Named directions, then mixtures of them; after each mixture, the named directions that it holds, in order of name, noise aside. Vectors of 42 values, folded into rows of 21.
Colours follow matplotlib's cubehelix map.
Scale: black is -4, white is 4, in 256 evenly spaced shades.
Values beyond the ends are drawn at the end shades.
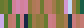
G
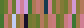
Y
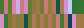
G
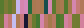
Y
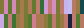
G, Y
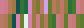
G, Y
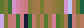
G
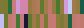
G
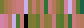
G, Y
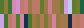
G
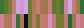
G, Y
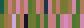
Y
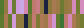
Y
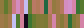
G, Y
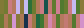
Y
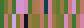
Y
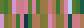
G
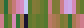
G, Y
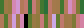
G, Y
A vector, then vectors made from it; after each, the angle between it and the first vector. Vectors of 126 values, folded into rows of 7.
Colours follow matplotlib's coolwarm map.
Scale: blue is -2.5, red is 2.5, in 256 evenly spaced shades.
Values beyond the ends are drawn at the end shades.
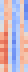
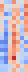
nearly opposite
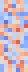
orthogonal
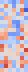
partly aligned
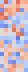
orthogonal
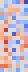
partly aligned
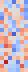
partly aligned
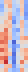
nearly parallel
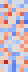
partly aligned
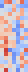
partly aligned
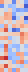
partly aligned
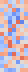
orthogonal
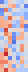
partly aligned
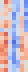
nearly parallel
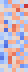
partly opposed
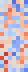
partly aligned
